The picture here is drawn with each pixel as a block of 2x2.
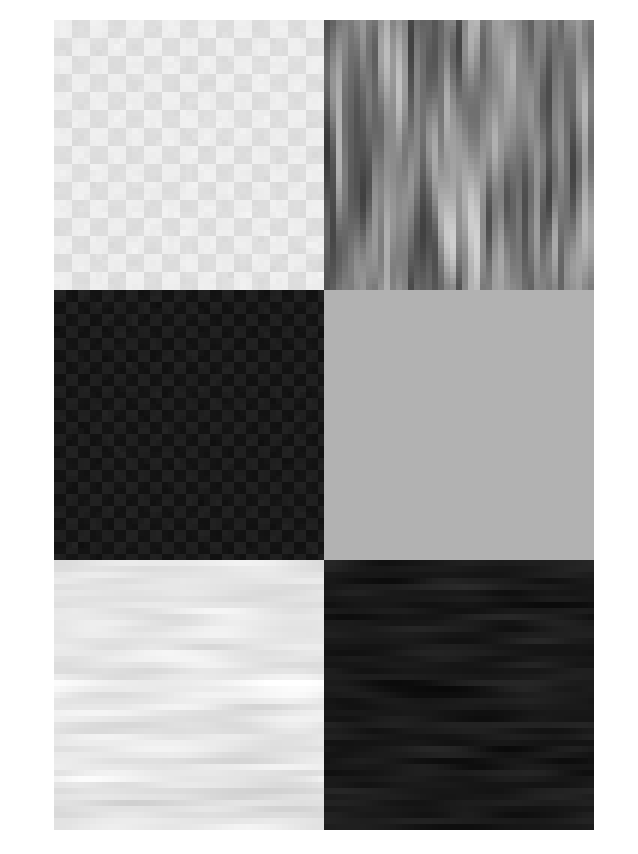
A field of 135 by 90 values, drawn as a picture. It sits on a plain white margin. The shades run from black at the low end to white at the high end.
The table splits into 3 rows of 2 panels. Panel 1,1: very high, checkered, faint in contrast. Panel 1,2: middling, streaked downward, strong in contrast. Panel 2,1: very low, checkered, faint in contrast. Panel 2,2: high, flat. Panel 3,1: very high, streaked across, faint in contrast. Panel 3,2: very low, streaked across, faint in contrast.
